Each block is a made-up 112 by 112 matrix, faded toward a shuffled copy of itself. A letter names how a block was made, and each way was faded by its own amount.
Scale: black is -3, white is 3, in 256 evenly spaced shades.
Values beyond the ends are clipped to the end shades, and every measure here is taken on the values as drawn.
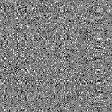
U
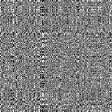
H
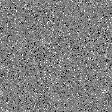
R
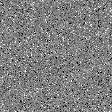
R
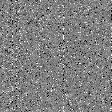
R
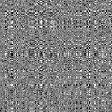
H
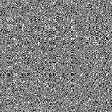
U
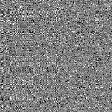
U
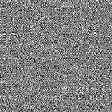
U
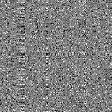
U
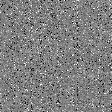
R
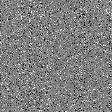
R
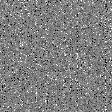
R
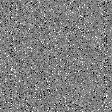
R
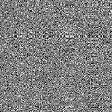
U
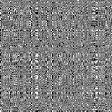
H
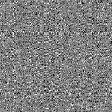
U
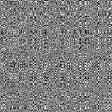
H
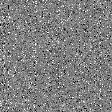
R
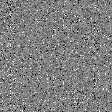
R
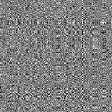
H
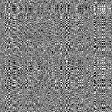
H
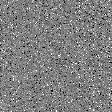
R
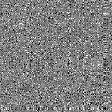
U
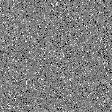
R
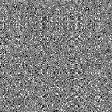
U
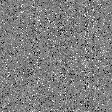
R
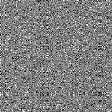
U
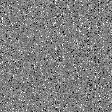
R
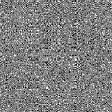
U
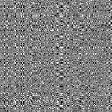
H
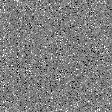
R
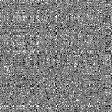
U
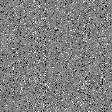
R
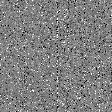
R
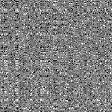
U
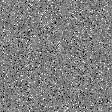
R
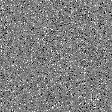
R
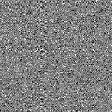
U
